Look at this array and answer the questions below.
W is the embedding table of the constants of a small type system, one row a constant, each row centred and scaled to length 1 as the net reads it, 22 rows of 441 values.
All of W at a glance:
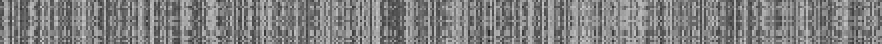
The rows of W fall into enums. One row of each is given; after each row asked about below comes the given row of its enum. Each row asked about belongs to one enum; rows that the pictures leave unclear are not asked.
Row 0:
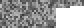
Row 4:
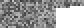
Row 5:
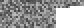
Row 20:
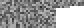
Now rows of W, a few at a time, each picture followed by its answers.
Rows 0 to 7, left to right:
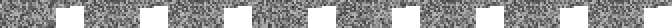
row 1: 5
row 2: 5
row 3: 20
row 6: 5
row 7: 5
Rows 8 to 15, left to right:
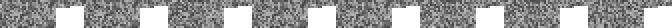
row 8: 0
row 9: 0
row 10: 4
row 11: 0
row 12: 0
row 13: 5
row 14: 5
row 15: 20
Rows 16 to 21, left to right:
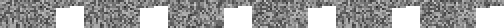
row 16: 20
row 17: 20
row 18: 0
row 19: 4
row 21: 4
